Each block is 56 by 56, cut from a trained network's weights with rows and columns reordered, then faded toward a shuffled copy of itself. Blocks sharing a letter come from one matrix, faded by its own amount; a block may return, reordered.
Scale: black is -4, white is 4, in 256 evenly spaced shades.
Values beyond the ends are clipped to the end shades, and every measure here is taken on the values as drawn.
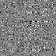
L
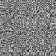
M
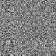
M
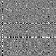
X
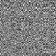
M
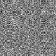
M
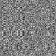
M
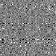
L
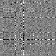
X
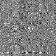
L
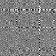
X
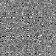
L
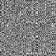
M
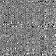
L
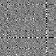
X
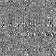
L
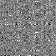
L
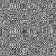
M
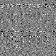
L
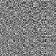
M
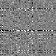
X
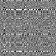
X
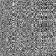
M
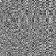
M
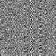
M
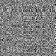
M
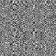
M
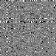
L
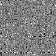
L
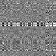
X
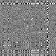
X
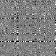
X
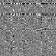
X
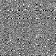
L
